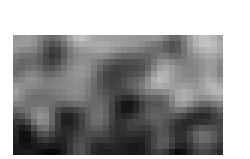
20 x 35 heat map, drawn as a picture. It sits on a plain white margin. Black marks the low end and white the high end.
There is an overall slope up to the top. On average the colour sits 40% of the way up the scale. The texture is blotchy.
